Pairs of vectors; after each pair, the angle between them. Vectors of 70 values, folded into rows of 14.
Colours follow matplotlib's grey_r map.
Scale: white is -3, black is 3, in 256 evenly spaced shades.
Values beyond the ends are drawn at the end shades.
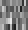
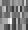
nearly parallel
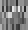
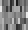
partly aligned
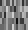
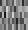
nearly parallel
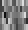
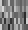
partly opposed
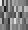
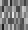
orthogonal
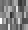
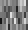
nearly opposite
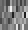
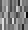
partly opposed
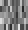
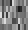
orthogonal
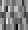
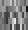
orthogonal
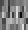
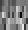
nearly parallel
